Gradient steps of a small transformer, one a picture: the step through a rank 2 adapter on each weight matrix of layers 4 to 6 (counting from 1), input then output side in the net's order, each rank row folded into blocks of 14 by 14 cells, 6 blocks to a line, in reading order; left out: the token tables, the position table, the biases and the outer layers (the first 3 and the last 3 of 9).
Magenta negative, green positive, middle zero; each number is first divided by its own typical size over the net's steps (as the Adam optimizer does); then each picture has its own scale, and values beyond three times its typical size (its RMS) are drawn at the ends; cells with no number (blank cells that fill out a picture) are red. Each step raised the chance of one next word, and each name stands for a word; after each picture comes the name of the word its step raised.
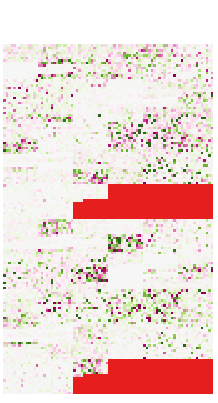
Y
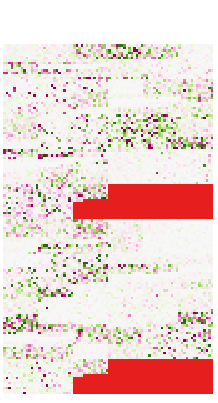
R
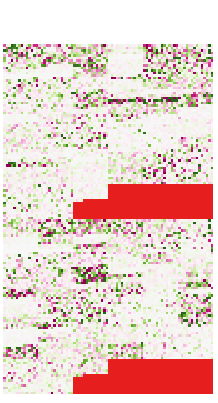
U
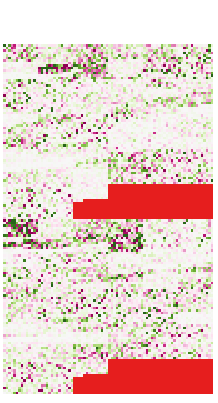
U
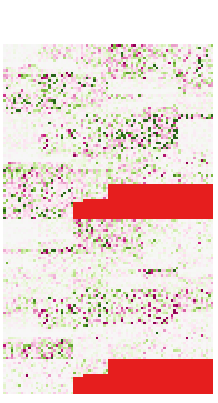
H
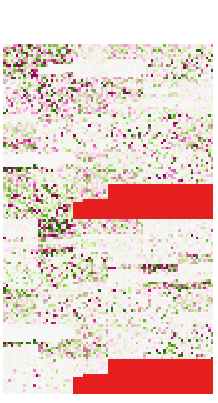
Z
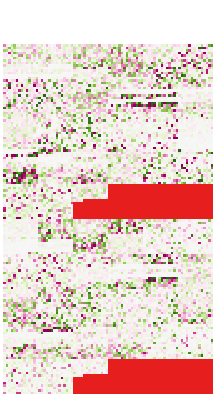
Z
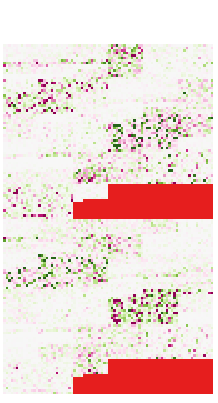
Y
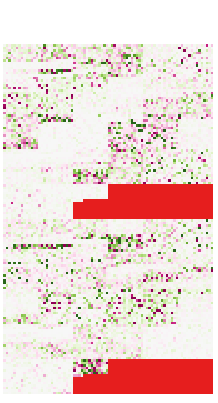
Y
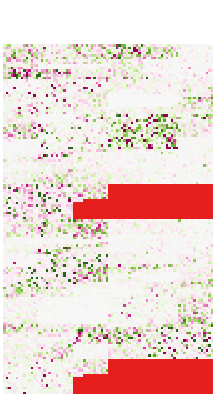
R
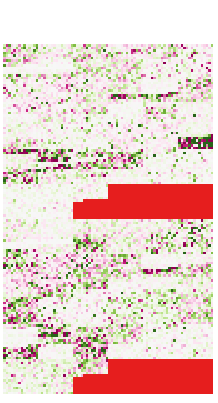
U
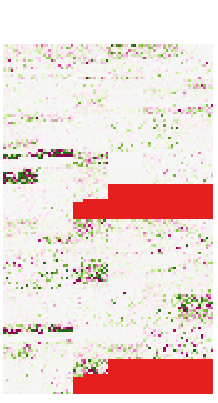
Y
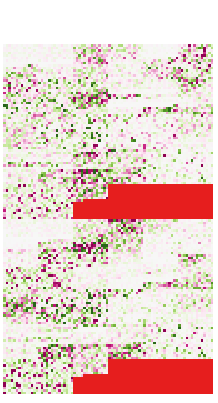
Z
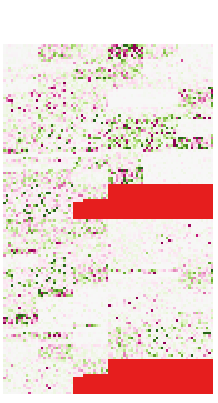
R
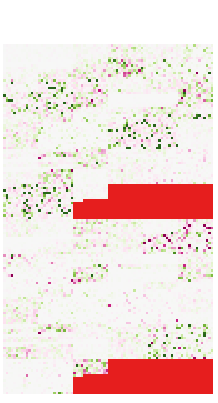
H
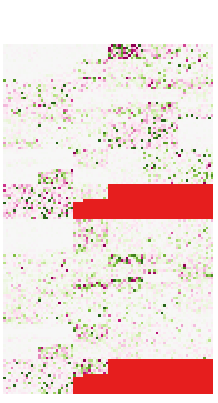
H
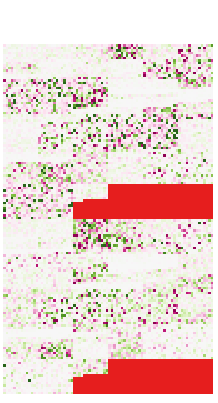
H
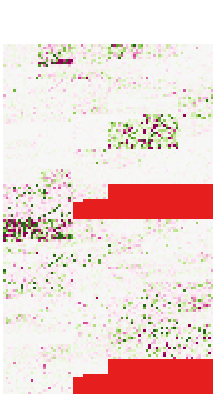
R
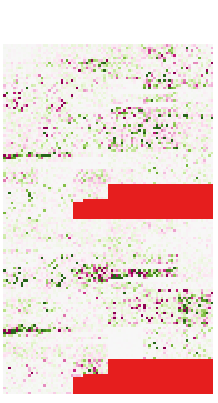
Y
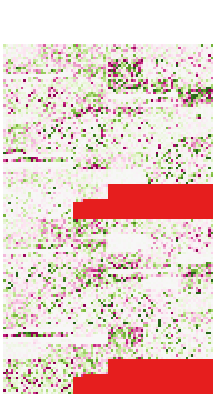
U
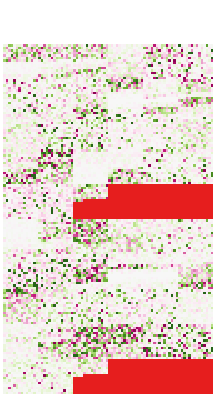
U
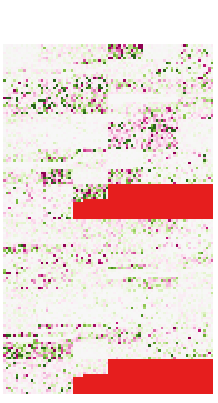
H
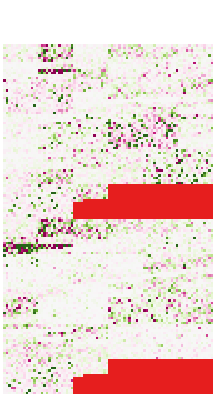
H
